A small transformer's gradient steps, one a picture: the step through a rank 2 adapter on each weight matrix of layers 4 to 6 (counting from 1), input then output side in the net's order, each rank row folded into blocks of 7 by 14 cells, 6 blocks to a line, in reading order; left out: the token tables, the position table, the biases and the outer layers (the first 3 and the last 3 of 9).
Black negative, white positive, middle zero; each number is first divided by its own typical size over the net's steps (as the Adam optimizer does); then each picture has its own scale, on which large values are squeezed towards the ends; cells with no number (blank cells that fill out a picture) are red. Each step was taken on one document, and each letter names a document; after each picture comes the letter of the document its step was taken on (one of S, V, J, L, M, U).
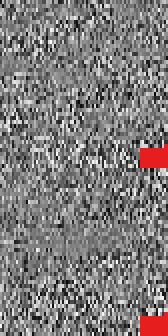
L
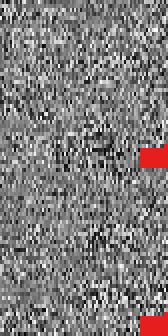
L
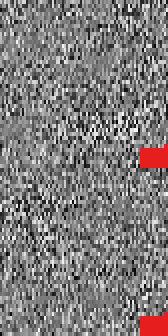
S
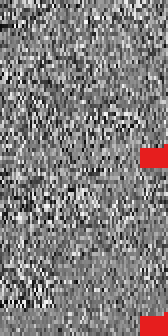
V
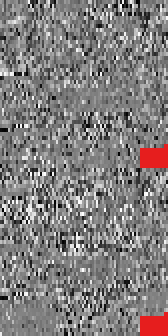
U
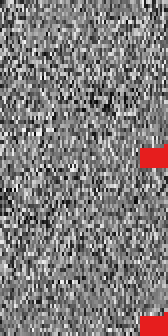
V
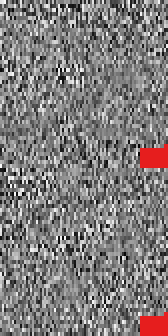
S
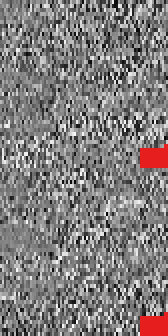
L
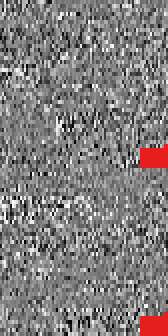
U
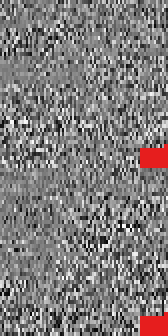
L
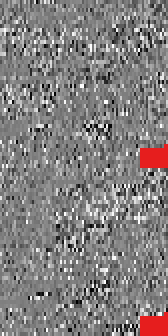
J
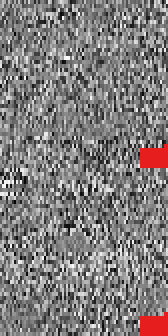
S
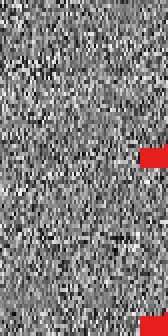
S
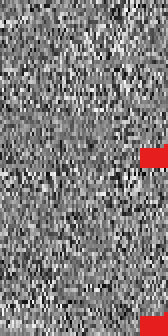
V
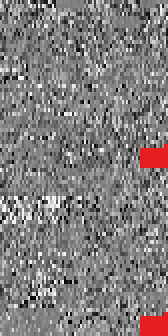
U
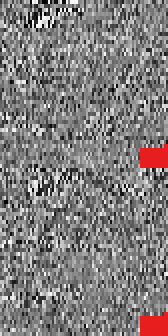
S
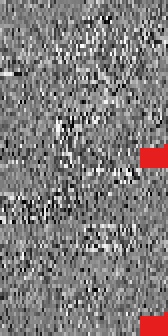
U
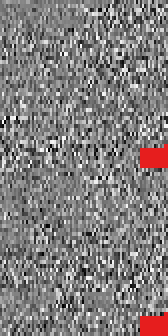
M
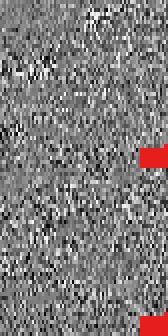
M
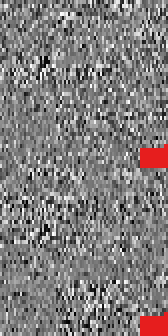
U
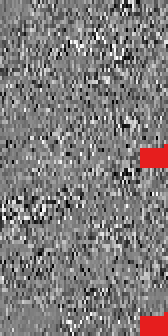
U
